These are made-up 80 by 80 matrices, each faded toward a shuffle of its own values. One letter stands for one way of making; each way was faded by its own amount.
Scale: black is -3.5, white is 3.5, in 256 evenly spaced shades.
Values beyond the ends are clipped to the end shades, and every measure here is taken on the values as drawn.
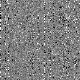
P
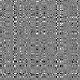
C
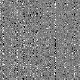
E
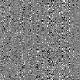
E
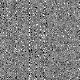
P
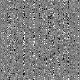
E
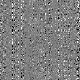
E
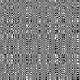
C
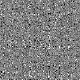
P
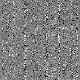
E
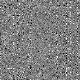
P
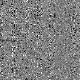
P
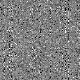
P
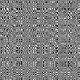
C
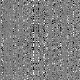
E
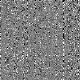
P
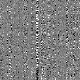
E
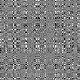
C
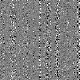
E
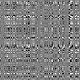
C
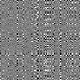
C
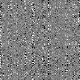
E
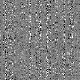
E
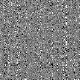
P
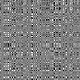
C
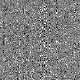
P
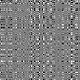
C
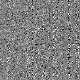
P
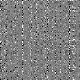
E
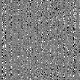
E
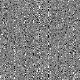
P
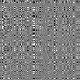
C
